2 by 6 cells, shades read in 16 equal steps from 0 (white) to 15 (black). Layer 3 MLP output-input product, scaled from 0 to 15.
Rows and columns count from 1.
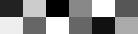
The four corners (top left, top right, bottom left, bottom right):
13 10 1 5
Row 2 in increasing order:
0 1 5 9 9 14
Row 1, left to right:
13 3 15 7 0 10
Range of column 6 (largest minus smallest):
5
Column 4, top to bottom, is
7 9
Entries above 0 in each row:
5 5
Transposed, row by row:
13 1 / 3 9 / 15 0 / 7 9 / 0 14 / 10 5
